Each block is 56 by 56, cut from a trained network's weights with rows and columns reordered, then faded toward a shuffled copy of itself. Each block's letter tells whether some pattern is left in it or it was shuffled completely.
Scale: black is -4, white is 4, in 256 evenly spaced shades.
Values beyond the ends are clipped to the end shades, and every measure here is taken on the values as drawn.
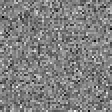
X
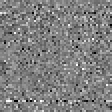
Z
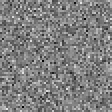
X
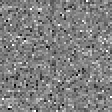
X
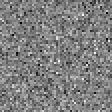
X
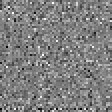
Z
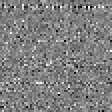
Z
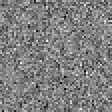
X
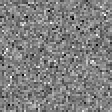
X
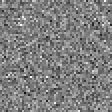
Z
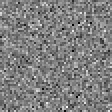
X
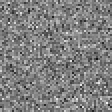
X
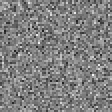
X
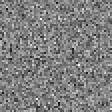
X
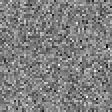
X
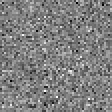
Z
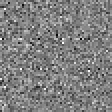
Z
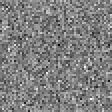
X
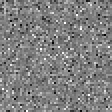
X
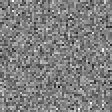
X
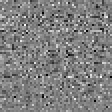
Z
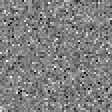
X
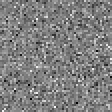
X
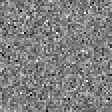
X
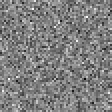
X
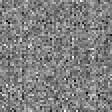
Z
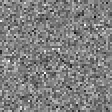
X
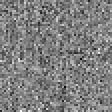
Z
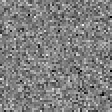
X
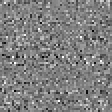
Z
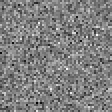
X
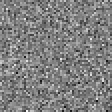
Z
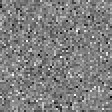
X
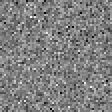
X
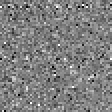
Z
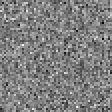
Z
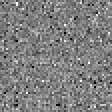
Z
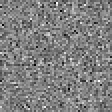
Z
